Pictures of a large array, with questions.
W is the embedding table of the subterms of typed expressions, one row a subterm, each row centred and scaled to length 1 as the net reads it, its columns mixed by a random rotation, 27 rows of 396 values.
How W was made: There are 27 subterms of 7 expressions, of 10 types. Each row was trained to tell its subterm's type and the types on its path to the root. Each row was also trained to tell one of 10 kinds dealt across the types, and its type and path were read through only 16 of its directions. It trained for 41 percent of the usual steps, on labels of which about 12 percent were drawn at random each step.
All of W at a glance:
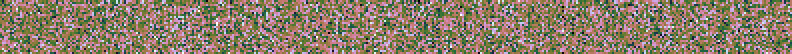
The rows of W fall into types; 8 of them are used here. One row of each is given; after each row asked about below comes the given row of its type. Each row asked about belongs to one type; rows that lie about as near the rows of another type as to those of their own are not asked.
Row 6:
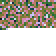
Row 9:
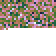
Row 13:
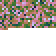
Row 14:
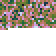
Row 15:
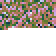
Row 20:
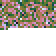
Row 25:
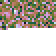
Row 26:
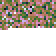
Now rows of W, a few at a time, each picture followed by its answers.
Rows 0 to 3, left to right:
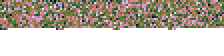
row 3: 9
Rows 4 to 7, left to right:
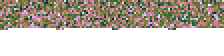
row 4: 14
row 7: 20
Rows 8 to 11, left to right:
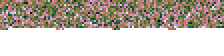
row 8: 26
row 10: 14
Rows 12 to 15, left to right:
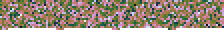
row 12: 9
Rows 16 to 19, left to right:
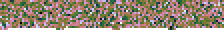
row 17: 9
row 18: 14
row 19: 25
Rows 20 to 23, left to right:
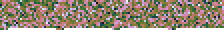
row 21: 25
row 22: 20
